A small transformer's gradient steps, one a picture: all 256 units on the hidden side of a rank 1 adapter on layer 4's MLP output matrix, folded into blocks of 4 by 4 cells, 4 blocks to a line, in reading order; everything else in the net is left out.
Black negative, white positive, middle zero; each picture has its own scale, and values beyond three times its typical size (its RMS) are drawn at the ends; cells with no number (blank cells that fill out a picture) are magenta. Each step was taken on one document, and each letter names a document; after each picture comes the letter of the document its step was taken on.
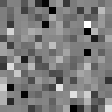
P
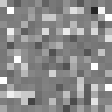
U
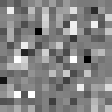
U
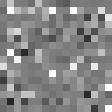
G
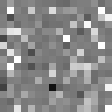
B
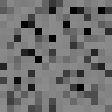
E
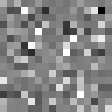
U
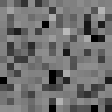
P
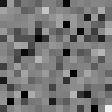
G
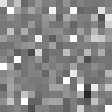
G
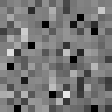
B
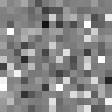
P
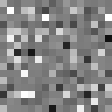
U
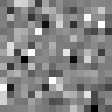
P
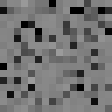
E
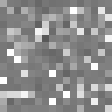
U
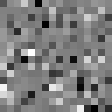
P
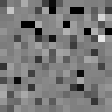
E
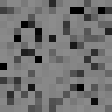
E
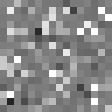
G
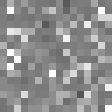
B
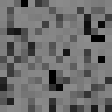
P
